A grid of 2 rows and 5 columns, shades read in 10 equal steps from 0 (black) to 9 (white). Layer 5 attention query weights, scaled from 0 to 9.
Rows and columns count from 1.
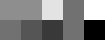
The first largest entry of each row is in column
5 1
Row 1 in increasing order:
4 5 5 8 9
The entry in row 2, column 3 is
2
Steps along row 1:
same up down up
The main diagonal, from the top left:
5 3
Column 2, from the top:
5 3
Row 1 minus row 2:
1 2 6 0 9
